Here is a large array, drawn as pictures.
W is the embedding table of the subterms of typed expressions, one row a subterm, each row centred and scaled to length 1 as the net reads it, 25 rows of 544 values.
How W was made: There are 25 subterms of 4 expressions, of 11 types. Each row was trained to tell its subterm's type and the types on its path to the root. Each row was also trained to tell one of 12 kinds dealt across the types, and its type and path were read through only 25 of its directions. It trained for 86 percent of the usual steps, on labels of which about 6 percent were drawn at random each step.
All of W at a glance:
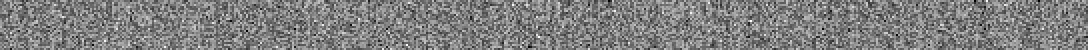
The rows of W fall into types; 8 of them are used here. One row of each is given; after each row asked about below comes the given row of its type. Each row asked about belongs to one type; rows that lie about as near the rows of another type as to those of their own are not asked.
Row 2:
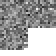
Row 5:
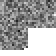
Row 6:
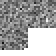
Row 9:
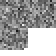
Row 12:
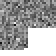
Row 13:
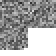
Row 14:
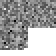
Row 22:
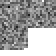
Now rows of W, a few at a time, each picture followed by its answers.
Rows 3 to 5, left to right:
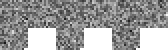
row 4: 22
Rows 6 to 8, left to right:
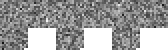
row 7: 2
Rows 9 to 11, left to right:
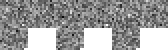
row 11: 5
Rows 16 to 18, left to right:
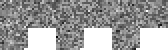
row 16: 2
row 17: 9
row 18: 12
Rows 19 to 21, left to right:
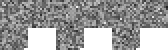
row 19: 13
